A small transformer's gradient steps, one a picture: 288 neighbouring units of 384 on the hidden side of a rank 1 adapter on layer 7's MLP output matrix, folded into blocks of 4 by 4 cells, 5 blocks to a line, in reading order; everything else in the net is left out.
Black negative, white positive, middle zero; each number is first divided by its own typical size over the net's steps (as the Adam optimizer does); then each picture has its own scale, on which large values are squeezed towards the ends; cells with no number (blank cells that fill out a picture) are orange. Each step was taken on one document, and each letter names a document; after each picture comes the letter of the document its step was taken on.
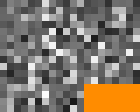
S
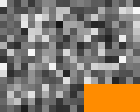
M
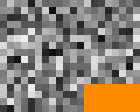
S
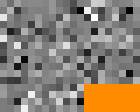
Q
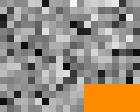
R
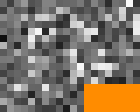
M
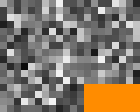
R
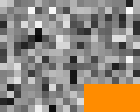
M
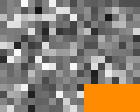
M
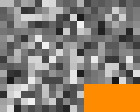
S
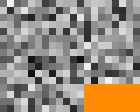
S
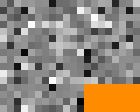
Q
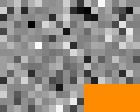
Q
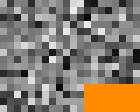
S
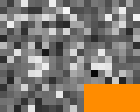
M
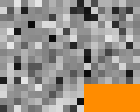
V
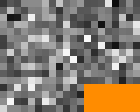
R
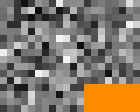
M
